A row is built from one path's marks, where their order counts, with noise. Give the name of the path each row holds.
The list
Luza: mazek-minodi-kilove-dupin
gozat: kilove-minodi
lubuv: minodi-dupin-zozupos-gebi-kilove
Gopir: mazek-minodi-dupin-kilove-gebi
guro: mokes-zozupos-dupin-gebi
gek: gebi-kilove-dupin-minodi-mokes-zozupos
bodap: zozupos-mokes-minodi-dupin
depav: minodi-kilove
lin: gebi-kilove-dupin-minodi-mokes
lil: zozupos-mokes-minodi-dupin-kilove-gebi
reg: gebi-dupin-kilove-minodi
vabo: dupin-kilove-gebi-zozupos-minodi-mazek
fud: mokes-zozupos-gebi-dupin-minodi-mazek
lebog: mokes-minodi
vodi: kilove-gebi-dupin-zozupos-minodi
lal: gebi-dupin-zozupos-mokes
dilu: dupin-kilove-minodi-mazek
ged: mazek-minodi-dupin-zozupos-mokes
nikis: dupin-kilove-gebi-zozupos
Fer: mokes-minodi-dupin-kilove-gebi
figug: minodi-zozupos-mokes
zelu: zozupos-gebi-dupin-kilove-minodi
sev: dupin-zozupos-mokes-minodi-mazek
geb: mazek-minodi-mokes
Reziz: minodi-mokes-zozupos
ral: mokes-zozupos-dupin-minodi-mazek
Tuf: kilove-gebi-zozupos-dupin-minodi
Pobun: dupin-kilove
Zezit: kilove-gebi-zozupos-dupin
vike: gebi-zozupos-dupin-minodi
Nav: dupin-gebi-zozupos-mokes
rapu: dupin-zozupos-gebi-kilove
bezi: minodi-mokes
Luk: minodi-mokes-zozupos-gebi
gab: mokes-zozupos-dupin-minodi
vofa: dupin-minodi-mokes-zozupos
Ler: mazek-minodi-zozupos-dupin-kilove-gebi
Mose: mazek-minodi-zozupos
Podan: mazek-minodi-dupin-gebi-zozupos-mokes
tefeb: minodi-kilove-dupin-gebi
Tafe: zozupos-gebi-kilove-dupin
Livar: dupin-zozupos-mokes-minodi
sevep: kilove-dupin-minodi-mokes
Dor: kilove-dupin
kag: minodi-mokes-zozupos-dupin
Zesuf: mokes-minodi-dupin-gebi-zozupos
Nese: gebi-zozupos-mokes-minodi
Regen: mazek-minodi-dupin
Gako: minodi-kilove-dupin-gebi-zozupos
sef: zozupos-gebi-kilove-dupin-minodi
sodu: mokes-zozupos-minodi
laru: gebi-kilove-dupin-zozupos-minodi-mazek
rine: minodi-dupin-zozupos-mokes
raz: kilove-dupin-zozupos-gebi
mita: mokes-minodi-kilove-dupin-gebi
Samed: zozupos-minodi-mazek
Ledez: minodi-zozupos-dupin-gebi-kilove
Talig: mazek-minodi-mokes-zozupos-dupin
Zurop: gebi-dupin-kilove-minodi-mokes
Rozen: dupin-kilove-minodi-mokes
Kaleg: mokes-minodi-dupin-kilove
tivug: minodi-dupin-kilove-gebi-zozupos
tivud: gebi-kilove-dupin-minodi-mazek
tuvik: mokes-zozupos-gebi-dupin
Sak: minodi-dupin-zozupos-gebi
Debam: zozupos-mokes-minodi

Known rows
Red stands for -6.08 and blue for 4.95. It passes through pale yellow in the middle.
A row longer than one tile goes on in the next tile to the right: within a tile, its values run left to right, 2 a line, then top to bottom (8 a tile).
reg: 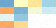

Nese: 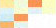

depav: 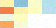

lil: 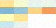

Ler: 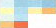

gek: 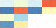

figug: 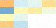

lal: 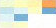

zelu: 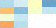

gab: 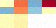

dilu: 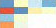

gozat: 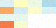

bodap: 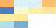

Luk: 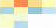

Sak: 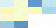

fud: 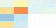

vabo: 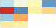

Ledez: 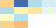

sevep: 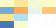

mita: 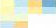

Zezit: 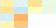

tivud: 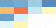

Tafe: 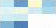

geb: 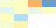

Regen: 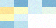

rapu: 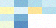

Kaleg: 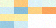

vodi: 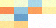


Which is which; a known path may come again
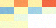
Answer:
Reziz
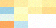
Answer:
Debam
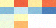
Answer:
guro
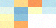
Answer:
Zurop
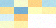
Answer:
nikis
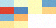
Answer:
vabo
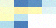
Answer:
lubuv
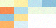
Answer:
Samed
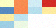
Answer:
vofa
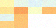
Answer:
Tuf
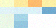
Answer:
tuvik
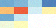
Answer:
tivud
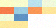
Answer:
vodi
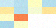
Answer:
tivug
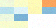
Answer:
lal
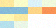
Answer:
lil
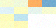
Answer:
geb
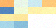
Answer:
bodap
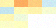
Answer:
bezi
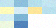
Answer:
rapu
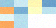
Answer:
zelu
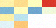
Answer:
Talig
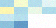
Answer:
raz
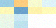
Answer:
Pobun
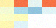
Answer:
sodu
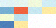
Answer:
lin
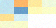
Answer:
Rozen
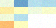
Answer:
Mose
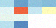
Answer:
sef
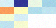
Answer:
Luza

